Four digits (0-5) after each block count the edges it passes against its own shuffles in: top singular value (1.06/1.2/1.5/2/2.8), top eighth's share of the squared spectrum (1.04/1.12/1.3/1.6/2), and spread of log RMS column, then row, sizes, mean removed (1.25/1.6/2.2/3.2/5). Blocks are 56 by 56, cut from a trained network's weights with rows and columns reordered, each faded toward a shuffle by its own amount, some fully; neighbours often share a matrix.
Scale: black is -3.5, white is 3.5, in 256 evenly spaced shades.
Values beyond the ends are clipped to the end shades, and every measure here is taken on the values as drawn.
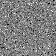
0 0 0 0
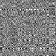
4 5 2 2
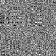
3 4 1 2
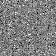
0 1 0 0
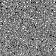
2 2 0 1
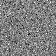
0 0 0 0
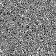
2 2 0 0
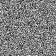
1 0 0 0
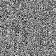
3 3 0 1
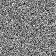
2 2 0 1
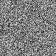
0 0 0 0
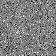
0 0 0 0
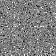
2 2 0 1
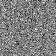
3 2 0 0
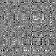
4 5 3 2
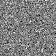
0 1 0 0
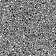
0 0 0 0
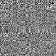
4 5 1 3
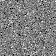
0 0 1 0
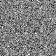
2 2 0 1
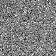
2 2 0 1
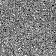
0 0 0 0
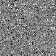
2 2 1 0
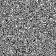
2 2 0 0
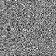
3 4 1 1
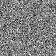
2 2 0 0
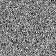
1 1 0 0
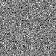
3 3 0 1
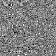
3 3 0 1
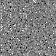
2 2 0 0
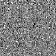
3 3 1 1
